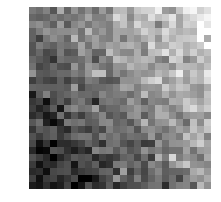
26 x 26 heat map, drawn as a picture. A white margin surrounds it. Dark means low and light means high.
The histogram is bell-shaped. Neither half mirrors the other. The top right is the ninth with the highest average. Values rise toward the top right. The ninth with the lowest average is the bottom left. There are no regular stripes.
